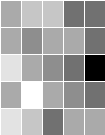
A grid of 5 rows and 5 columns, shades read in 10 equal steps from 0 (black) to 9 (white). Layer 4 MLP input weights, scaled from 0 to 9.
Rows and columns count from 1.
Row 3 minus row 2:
2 1 -1 -2 -4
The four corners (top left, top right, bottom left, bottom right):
6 4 8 6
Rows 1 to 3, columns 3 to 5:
7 4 4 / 6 6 4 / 5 4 0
